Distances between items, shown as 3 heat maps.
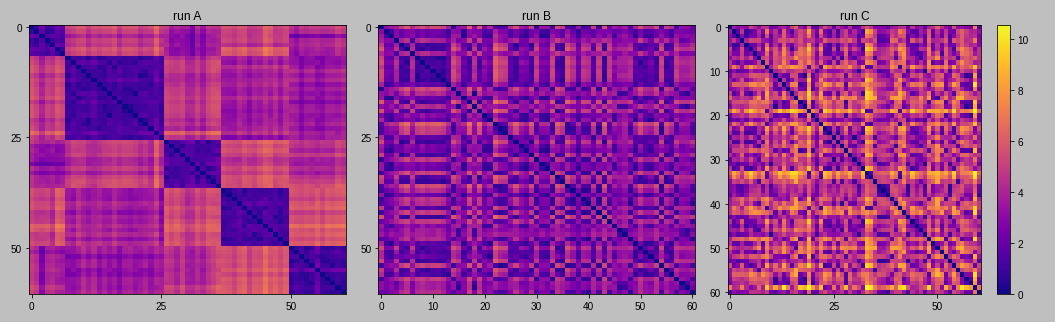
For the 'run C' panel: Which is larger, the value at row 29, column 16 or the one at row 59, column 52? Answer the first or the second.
the second
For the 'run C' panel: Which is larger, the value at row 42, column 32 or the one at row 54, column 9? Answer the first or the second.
the second
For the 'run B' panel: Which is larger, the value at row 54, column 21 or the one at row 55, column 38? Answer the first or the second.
the first
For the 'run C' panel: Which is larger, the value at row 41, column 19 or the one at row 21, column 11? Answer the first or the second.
the second
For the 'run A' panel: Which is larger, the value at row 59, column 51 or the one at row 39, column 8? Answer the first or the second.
the second
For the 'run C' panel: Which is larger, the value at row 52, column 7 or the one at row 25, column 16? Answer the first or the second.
the second
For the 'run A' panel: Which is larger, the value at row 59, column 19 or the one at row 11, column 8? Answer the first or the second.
the first
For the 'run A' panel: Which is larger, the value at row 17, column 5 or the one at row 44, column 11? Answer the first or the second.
the first
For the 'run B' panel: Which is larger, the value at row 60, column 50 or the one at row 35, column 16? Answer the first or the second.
the first
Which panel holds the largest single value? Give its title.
run C
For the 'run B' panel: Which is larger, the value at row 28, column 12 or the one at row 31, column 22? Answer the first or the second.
the second
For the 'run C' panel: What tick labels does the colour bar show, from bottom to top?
0, 2, 4, 6, 8, 10
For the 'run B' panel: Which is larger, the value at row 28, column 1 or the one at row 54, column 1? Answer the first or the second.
the second
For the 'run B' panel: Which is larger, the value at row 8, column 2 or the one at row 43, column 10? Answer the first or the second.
the first
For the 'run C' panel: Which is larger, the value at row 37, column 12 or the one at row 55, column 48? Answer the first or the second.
the second
